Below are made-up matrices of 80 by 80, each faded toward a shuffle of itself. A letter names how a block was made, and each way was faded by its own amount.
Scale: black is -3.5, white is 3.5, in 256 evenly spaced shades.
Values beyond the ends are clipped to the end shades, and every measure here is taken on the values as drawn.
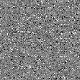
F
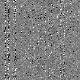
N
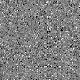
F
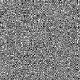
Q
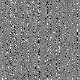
N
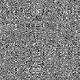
Q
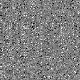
F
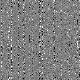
N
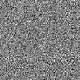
Q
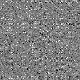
F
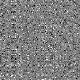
F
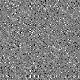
F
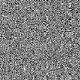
Q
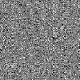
Q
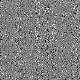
N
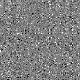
F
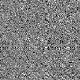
Q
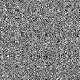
Q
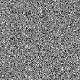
Q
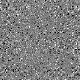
F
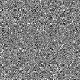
Q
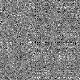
Q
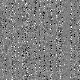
N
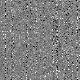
N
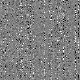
N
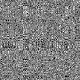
Q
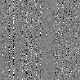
N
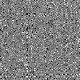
F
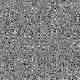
F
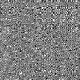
Q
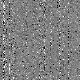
N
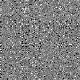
F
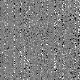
N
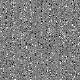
N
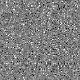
F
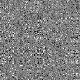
F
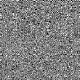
Q
